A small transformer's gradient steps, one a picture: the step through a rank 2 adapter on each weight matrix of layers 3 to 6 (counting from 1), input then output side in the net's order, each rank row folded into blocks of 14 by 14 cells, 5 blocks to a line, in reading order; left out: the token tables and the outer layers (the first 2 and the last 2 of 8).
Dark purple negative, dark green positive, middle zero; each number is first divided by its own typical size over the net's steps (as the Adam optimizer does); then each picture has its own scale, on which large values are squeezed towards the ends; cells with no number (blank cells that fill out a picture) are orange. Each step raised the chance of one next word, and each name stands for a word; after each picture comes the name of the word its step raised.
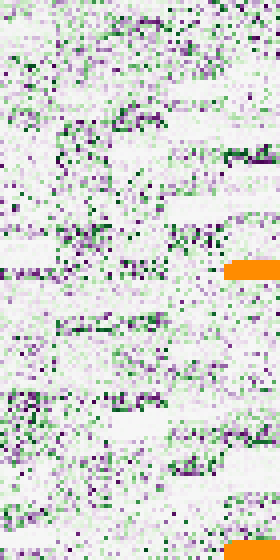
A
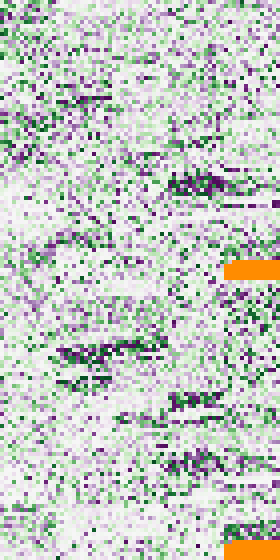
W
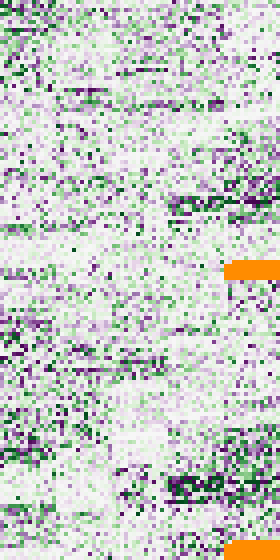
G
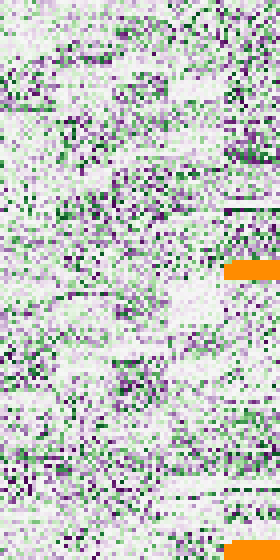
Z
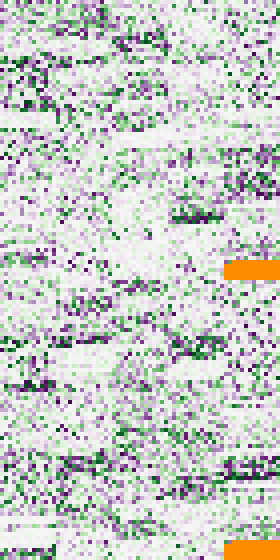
W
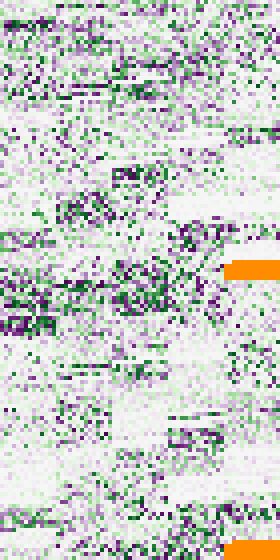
Z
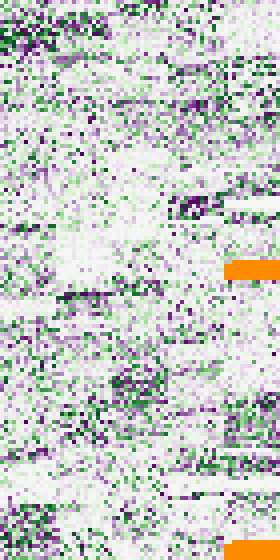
G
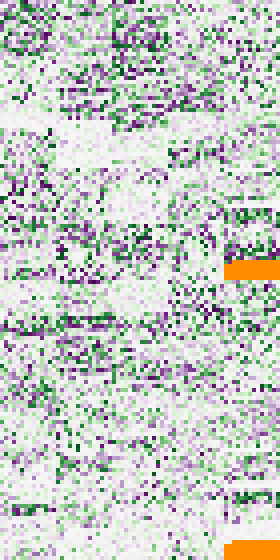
G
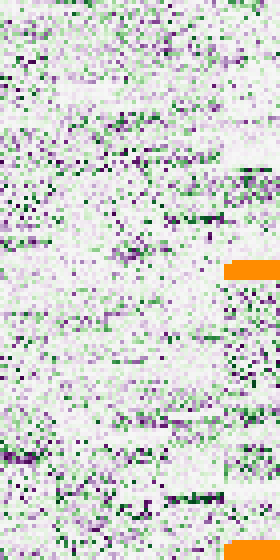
A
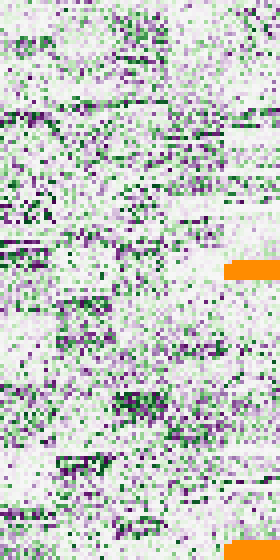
W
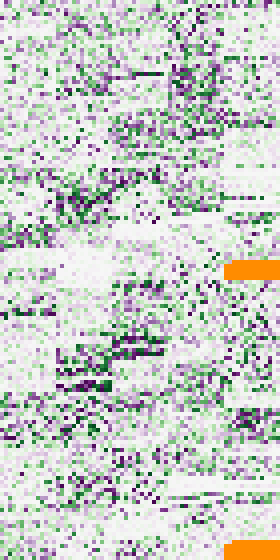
G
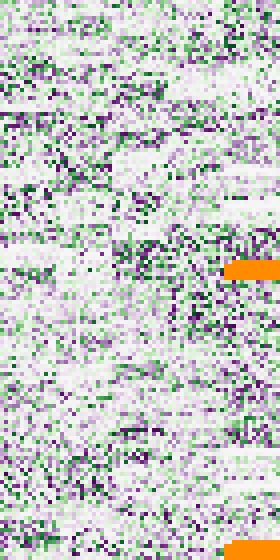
Z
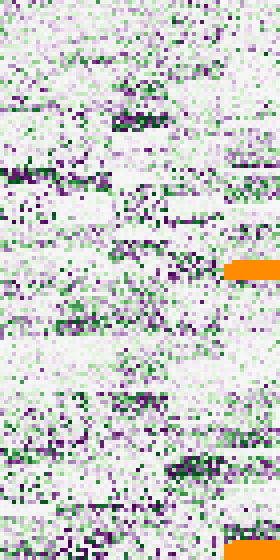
Z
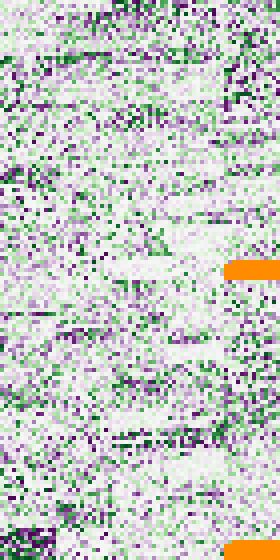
G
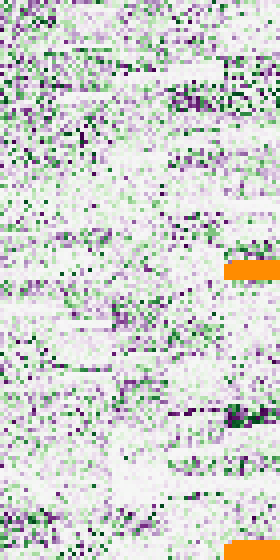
A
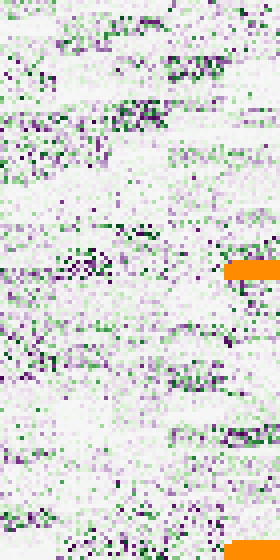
A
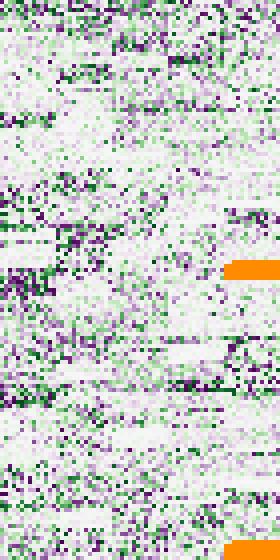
G
